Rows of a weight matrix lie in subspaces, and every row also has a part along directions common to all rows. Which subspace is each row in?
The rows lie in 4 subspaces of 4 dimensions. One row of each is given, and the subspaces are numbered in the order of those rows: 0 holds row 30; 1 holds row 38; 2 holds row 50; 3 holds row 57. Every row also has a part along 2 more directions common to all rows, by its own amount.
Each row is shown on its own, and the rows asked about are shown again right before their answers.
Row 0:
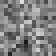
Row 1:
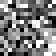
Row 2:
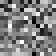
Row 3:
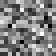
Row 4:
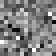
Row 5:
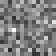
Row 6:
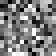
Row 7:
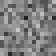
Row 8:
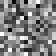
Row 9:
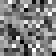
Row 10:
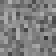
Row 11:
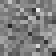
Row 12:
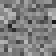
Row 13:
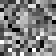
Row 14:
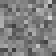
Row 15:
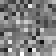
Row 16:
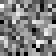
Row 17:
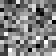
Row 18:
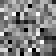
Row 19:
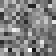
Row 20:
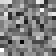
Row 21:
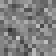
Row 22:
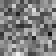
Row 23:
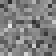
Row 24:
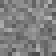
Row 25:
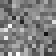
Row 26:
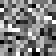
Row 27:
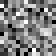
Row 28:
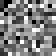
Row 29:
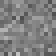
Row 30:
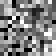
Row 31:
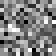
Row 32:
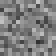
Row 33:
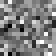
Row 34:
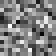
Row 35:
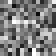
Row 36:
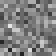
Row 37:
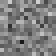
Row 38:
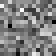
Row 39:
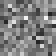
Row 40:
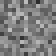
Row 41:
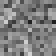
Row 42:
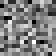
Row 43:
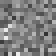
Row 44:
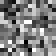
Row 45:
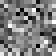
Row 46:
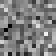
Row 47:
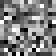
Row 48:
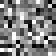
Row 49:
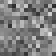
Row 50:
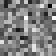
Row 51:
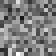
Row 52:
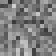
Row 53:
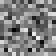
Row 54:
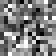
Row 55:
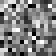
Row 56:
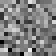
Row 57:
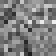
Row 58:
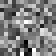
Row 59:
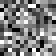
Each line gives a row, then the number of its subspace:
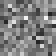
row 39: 3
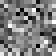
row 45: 1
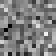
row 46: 0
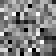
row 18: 3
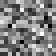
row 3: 2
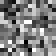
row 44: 3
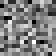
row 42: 0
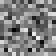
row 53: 2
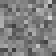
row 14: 1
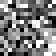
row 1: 0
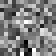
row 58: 3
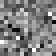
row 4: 2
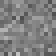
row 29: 0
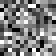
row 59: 1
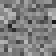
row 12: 3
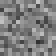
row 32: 2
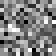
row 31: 0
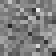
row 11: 1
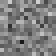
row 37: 2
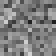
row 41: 3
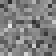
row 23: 0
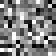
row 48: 1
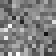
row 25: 0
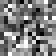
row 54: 3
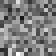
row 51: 0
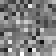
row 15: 3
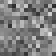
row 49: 0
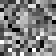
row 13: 1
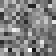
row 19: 0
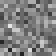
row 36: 1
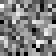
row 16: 2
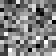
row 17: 1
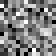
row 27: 2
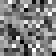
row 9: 1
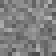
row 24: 1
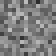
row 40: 2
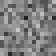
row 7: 3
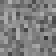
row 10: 3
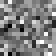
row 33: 0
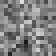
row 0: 3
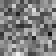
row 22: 0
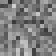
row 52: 3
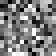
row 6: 1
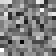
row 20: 2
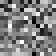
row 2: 2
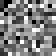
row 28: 2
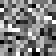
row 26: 1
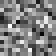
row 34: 2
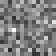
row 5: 3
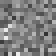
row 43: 0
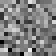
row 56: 0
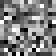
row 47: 2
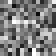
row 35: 3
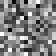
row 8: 2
